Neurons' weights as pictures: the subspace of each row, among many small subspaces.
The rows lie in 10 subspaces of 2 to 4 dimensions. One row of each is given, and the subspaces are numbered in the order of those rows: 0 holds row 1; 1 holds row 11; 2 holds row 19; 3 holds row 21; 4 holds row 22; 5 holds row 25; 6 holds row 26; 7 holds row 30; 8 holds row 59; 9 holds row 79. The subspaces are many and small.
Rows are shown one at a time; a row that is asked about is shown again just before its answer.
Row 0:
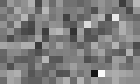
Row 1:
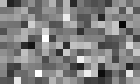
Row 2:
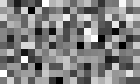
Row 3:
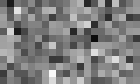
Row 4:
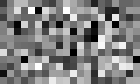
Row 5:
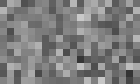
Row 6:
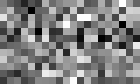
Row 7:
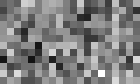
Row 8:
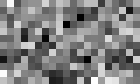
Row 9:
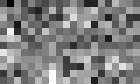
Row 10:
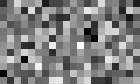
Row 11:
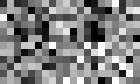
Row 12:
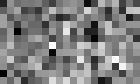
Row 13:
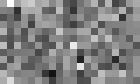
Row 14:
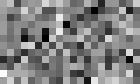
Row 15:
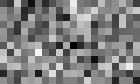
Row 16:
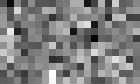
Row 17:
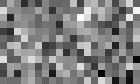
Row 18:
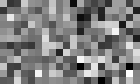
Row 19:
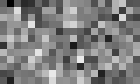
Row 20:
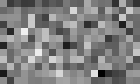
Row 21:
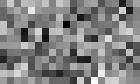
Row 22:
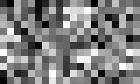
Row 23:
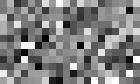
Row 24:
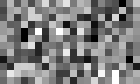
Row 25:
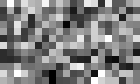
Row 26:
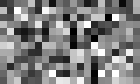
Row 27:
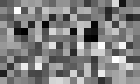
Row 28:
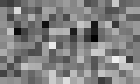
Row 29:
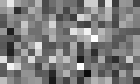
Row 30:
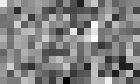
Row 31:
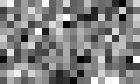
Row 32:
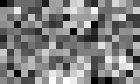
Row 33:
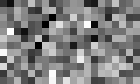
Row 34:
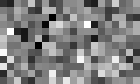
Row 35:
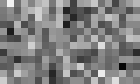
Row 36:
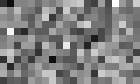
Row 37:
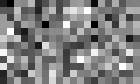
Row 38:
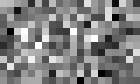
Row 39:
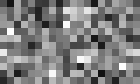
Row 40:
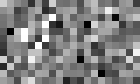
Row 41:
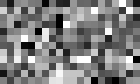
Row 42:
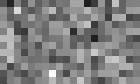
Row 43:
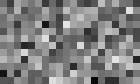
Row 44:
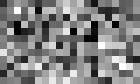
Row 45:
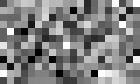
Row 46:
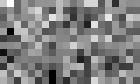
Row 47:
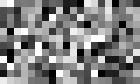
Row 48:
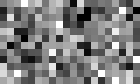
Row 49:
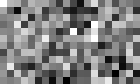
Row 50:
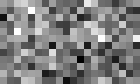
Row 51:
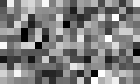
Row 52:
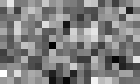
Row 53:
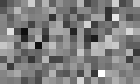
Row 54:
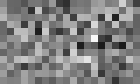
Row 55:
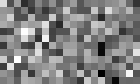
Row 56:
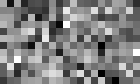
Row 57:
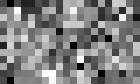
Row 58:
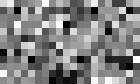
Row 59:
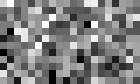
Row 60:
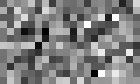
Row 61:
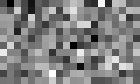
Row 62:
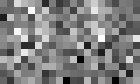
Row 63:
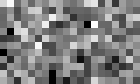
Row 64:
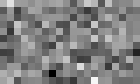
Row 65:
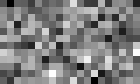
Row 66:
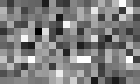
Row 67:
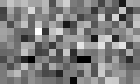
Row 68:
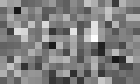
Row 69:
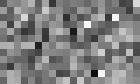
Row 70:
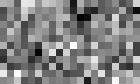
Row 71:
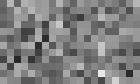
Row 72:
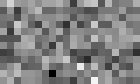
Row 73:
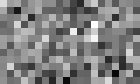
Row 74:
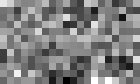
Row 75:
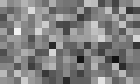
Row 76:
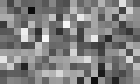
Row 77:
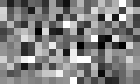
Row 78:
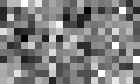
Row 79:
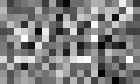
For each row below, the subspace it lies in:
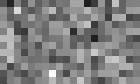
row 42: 5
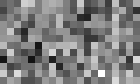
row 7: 0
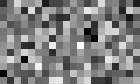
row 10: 1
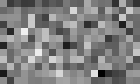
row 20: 2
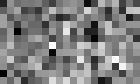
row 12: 1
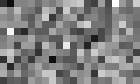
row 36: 2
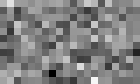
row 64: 6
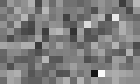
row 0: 6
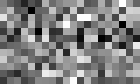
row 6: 1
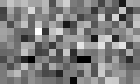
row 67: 9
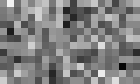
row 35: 4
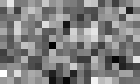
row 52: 3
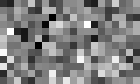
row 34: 8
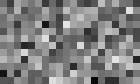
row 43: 3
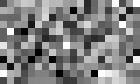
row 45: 2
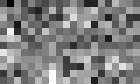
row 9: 8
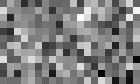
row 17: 0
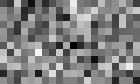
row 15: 0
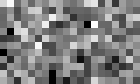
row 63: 8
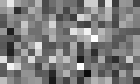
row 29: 0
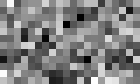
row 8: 3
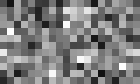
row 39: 4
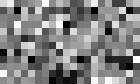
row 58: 9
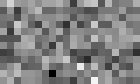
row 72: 6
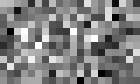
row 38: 5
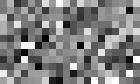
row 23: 3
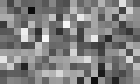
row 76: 3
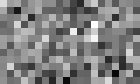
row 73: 7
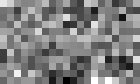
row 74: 7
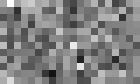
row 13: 2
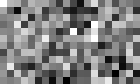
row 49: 7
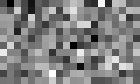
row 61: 0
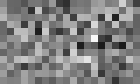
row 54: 9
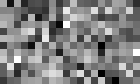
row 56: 4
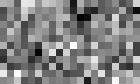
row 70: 0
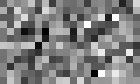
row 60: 6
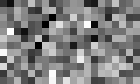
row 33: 8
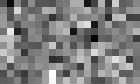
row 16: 5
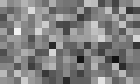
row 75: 1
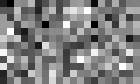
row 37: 4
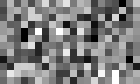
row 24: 7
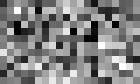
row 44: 9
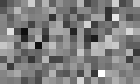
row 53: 5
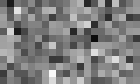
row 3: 5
